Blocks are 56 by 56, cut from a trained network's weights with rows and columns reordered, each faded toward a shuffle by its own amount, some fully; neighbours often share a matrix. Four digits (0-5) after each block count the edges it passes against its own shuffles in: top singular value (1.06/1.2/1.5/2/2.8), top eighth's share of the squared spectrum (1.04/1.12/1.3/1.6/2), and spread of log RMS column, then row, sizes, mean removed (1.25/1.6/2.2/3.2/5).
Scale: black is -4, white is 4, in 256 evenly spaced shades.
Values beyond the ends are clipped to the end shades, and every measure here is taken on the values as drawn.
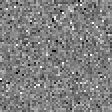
0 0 0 0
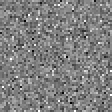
0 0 0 0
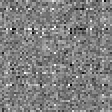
3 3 0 2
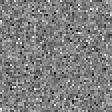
0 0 0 0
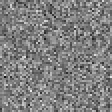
3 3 1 0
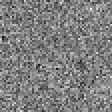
2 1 0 0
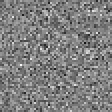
3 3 1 1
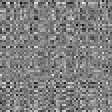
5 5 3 4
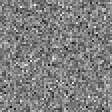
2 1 0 0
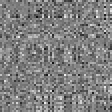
4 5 2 3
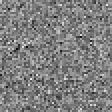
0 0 0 0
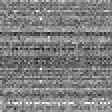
5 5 1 3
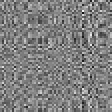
4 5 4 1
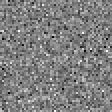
0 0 0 0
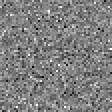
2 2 0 0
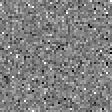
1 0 0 0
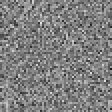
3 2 0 0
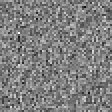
3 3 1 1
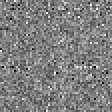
2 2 0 1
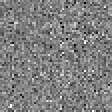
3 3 2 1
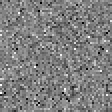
0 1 0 0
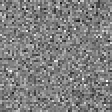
2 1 0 1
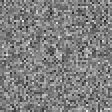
3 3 1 0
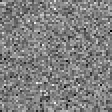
0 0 0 0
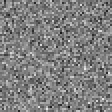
1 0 0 0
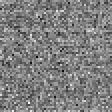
2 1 0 0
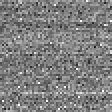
3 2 0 1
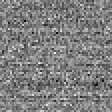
3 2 0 1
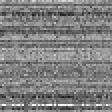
5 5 1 3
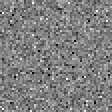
0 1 0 0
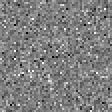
1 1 0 0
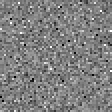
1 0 0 0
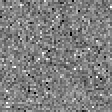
0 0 0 0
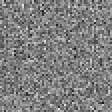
2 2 1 0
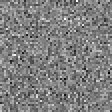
3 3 1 0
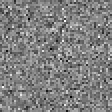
2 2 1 0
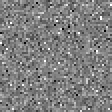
0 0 0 0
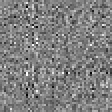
3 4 3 2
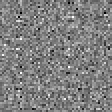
3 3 2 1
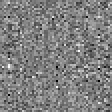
3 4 2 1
